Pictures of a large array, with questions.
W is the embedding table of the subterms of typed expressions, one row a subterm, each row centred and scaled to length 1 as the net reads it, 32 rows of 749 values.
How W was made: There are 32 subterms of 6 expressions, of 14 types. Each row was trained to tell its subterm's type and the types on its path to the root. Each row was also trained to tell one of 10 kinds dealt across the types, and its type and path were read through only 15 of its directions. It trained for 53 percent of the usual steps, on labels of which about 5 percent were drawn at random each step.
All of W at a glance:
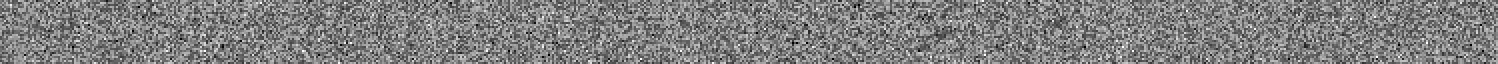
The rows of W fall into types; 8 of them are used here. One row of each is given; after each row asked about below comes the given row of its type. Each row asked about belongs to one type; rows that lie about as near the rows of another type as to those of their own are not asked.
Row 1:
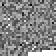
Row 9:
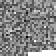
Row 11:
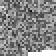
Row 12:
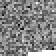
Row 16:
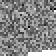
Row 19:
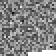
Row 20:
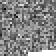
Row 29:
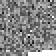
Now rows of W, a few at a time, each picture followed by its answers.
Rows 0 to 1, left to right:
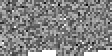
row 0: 29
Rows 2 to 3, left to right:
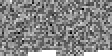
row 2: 9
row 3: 19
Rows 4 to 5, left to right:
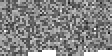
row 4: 29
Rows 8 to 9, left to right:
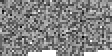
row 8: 1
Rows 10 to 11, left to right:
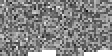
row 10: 29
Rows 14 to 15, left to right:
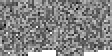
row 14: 9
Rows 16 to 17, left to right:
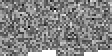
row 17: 9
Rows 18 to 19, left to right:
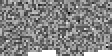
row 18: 9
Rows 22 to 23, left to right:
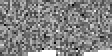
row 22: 11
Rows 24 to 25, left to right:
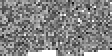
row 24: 1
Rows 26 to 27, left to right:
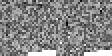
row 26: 19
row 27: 29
